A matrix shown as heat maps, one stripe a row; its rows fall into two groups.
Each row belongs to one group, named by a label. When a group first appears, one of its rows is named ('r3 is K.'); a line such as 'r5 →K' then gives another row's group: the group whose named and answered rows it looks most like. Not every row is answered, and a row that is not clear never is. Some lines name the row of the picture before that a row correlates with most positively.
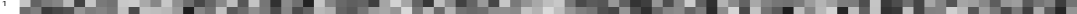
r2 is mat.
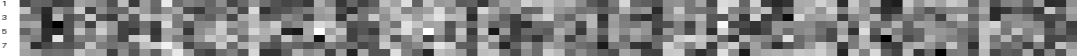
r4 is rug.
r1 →mat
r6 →rug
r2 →mat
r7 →mat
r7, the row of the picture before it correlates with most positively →2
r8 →mat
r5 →rug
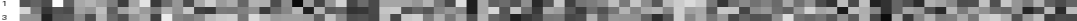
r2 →mat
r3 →rug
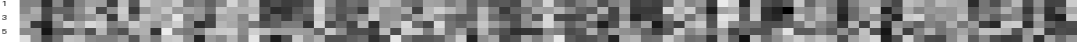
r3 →mat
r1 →mat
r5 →rug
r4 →mat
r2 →mat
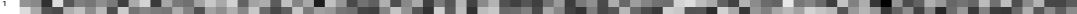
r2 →mat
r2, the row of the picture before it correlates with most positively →6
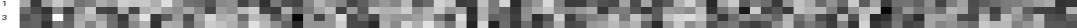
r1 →mat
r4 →rug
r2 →mat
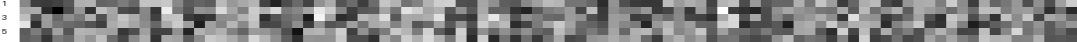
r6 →rug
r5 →rug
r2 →rug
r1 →mat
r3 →mat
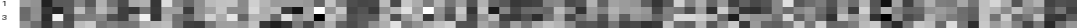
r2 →rug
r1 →rug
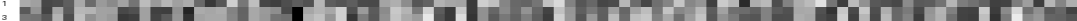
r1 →mat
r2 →rug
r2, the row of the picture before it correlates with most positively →2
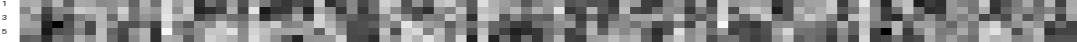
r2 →mat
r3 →mat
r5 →rug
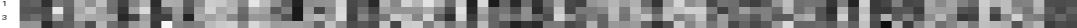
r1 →rug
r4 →rug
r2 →rug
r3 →rug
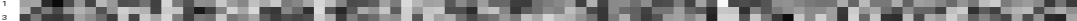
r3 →mat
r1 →rug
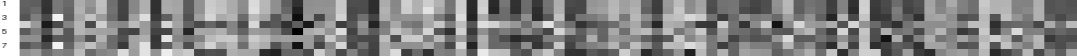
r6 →rug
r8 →mat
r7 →rug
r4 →mat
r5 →rug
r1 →rug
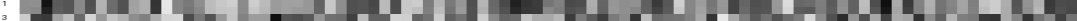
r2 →rug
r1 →rug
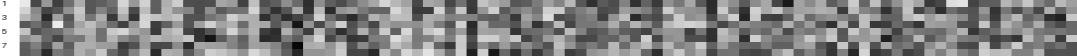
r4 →rug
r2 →mat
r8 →rug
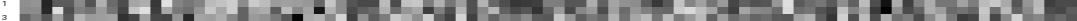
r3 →rug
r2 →rug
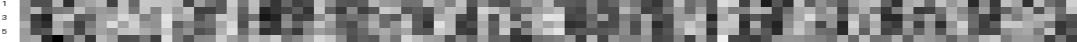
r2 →mat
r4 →mat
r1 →mat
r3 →mat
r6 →rug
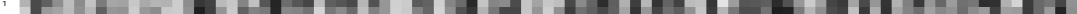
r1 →mat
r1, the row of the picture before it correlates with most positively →5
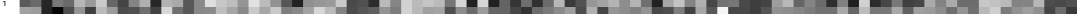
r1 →rug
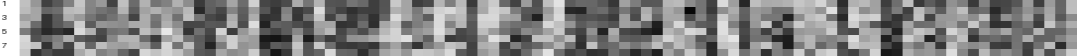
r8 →mat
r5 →mat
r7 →mat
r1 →mat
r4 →mat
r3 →mat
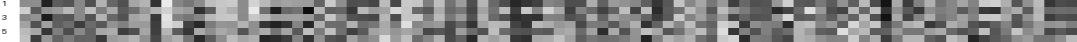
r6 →mat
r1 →rug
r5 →rug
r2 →mat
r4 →mat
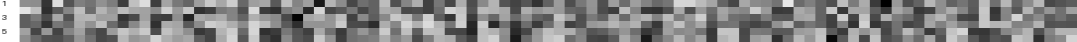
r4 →rug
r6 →mat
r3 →rug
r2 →mat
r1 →rug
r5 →mat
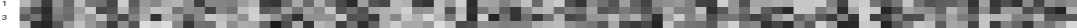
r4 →mat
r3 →rug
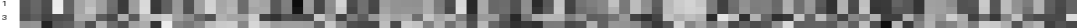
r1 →rug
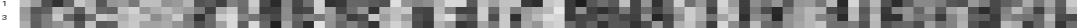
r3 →mat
